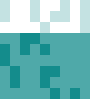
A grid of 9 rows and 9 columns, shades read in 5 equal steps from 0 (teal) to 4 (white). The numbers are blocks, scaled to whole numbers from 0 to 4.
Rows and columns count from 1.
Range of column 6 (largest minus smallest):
4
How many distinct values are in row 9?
2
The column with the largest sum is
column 8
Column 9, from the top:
3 3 3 1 1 1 1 1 1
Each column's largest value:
4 4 4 4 4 4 4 4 3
